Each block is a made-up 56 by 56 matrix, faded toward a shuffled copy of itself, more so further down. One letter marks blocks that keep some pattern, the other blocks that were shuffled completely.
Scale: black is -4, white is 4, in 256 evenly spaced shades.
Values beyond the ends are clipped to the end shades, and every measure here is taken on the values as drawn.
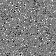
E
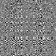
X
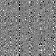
X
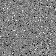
E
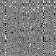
X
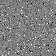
E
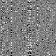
X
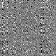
X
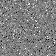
E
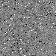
E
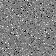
E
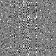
X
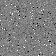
E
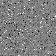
E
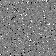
E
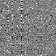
X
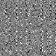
X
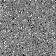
E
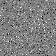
E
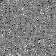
E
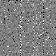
X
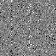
X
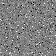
E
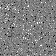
E
